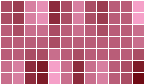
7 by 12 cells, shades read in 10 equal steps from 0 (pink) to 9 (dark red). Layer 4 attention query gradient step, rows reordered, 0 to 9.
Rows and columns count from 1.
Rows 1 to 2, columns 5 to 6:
7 5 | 7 5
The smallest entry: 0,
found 4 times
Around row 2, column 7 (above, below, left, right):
2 3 5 5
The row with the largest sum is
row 7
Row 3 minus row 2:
-1 -1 1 2 -2 -1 1 -1 -1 0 0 3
